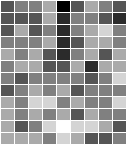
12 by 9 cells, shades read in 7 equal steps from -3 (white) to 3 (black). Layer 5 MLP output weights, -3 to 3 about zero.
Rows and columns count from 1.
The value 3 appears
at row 1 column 5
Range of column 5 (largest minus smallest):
6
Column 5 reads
3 2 2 2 2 1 0 -1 0 -1 -3 -2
